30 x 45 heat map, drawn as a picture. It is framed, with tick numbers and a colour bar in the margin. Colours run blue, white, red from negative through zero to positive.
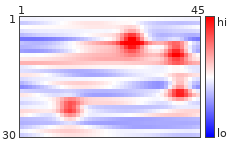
Ninth with the highest average: top middle. Mirror symmetry: none. Histogram: skewed, a long tail of high values. Bumps: four.
